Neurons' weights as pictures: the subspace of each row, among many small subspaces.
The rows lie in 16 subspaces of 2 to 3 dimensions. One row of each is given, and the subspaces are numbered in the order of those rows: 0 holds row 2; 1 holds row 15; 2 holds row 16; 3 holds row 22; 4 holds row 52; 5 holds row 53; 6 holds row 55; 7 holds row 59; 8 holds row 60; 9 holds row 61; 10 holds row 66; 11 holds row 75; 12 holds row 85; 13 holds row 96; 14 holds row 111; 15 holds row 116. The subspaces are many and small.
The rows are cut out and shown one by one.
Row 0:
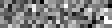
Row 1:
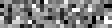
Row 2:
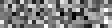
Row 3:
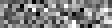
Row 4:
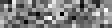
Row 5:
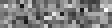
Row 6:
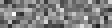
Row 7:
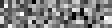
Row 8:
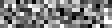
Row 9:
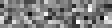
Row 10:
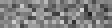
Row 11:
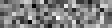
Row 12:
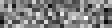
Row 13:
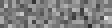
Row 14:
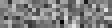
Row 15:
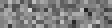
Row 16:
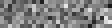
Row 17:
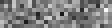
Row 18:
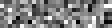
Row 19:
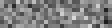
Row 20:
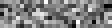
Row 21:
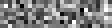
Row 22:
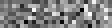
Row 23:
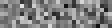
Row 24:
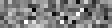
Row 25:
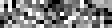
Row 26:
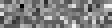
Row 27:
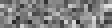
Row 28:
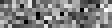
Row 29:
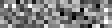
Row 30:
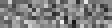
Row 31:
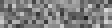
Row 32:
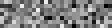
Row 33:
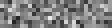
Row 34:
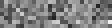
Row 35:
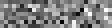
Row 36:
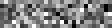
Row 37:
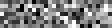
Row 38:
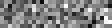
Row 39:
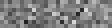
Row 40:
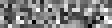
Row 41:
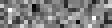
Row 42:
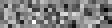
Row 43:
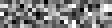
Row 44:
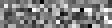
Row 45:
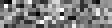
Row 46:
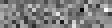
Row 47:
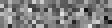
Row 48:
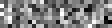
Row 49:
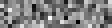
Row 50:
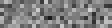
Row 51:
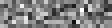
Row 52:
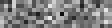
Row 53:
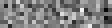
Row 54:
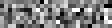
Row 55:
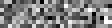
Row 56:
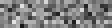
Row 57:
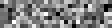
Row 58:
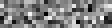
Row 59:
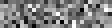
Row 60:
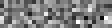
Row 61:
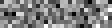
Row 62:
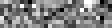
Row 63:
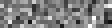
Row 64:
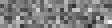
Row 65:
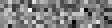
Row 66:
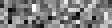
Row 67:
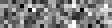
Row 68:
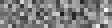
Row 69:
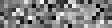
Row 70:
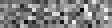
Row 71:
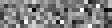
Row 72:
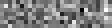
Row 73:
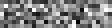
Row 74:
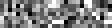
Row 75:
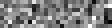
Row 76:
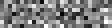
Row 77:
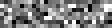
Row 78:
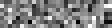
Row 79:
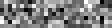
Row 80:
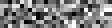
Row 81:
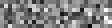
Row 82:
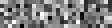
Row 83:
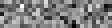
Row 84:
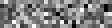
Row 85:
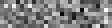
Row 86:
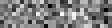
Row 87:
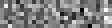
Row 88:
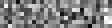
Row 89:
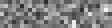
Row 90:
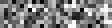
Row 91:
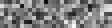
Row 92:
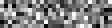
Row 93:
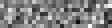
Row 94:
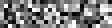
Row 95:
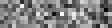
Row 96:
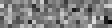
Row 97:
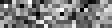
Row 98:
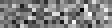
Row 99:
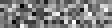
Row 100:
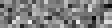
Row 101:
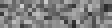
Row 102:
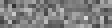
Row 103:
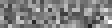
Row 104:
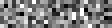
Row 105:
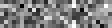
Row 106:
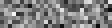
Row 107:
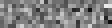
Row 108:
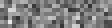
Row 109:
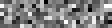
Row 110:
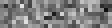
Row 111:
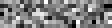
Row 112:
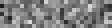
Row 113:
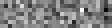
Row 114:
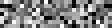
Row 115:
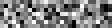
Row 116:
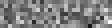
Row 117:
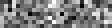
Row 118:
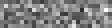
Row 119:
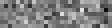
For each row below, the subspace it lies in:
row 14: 10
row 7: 8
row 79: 9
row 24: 10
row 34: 0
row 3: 2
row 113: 5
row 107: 14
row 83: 2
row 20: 14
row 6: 9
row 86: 0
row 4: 4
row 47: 1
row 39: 10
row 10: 3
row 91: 1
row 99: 3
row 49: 10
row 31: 4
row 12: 4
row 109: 13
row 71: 7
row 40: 15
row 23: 0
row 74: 4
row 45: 9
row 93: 7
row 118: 14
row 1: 13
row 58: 8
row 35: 11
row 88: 5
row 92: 9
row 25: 9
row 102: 9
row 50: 6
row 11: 0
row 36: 7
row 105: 6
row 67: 6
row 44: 14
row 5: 12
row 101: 13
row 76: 0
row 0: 2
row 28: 4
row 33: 10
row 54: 14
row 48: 1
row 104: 8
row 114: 6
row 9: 8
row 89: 13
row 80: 1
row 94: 15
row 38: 2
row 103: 15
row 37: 2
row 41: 3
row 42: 15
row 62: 9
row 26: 2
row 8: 12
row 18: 11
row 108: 10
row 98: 3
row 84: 7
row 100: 11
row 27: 11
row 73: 14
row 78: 11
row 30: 10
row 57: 7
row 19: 12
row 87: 5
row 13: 8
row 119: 12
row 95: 0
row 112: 1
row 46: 7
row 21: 5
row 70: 3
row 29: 12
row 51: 8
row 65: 1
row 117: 4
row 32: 6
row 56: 3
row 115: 15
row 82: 10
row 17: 4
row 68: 0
